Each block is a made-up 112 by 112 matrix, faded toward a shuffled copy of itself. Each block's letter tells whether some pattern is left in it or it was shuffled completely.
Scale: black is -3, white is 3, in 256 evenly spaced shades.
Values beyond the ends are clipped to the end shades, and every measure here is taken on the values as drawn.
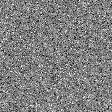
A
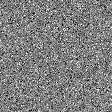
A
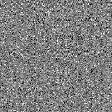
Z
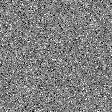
A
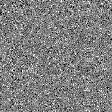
Z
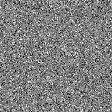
Z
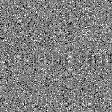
Z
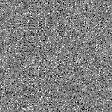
Z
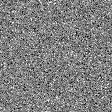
A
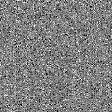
Z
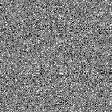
Z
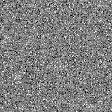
Z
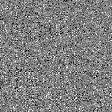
Z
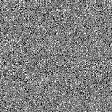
Z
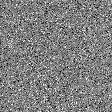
A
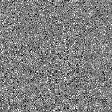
Z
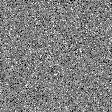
A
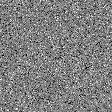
A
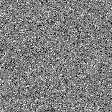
A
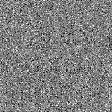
Z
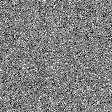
A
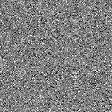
Z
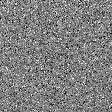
A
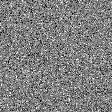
A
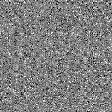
Z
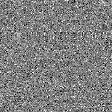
Z
